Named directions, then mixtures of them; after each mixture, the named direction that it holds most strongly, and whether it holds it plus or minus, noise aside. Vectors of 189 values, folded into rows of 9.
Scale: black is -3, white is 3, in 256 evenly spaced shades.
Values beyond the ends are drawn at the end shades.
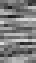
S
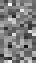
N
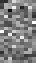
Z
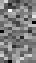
Z, minus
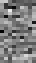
Z, minus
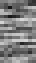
S, plus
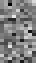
N, minus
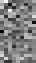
Z, minus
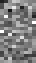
Z, plus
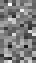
N, plus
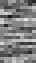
S, plus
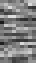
S, minus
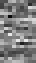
S, plus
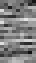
S, plus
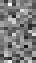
N, plus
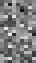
N, minus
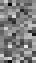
N, minus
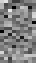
Z, minus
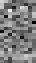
Z, minus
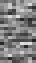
S, minus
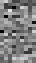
Z, minus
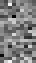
N, plus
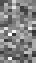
Z, plus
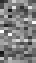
Z, plus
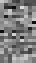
Z, minus
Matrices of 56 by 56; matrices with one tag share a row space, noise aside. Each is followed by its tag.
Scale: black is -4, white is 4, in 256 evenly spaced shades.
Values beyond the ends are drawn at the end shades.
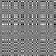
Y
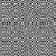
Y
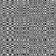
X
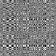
X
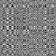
X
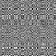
Y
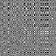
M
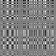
X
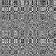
Y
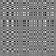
X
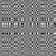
Y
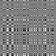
X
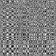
X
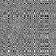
M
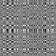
X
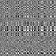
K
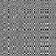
M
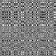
Y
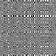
M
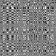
X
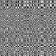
K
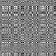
Y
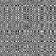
K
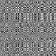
K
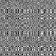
K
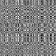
K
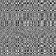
K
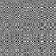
K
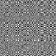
K
